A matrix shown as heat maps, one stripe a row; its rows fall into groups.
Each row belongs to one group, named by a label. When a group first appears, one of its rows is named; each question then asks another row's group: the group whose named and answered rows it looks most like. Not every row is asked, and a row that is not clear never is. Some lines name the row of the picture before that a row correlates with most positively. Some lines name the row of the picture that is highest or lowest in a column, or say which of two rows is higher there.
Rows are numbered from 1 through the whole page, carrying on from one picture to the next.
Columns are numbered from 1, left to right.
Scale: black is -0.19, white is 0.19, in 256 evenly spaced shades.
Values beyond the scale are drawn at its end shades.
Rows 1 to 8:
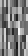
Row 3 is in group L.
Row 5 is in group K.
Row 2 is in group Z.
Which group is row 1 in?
L
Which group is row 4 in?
Z
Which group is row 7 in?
L
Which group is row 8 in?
L
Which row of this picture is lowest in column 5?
5
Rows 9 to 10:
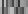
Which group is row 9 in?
K
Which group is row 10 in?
L
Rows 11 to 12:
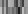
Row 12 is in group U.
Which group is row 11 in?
L
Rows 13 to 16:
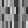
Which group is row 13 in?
L
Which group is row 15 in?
L
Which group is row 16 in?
L
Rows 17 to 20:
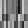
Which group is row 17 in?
U
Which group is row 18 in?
U
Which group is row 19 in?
Z
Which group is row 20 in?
L
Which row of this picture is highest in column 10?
19
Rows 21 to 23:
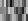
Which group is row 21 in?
K
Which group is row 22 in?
L
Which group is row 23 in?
U
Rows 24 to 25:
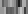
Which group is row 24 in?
U
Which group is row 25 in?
K
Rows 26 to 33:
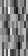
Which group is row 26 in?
L
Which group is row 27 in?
L
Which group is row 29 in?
Z
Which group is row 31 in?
U
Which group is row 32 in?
U
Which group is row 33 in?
K
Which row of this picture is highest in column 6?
30
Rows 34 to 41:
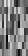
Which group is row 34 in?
L
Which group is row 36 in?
K
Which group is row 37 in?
K
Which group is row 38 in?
K
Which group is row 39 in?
Z
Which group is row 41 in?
U
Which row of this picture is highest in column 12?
38
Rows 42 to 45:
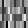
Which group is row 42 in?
L
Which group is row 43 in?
Z
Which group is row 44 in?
U
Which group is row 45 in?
Z
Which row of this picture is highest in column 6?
44
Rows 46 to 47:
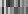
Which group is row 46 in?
K
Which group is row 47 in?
L
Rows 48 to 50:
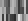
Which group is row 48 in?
U
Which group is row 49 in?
U
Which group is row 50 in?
K
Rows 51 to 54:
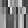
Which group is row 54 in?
K
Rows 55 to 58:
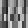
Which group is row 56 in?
Z
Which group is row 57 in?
K
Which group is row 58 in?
Z
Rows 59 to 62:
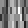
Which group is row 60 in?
Z
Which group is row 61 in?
Z
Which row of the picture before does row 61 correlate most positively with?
58
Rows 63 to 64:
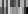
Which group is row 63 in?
K
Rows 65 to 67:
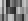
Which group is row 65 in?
U
